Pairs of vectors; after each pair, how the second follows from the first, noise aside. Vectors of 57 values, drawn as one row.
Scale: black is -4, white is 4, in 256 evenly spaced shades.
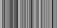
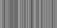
shrunk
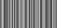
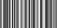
scaled up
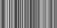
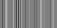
partly zeroed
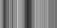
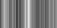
negated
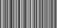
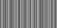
shrunk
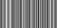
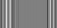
partly zeroed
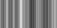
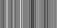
partly zeroed
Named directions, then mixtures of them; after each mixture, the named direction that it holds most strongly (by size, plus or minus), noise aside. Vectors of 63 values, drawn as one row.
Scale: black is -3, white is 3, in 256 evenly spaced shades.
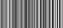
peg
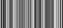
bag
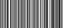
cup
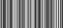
bag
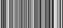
bag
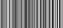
peg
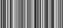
bag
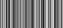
bag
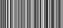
cup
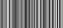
peg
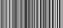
peg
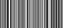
cup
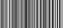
peg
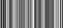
bag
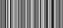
cup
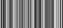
bag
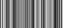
bag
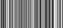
bag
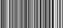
peg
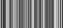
bag
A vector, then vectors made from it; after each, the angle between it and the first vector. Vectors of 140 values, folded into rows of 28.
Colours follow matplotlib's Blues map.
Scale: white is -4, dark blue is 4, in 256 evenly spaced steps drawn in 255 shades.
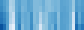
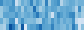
partly opposed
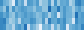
partly aligned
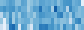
partly opposed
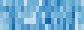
partly opposed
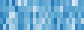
partly aligned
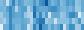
partly opposed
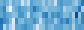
partly aligned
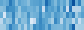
partly opposed
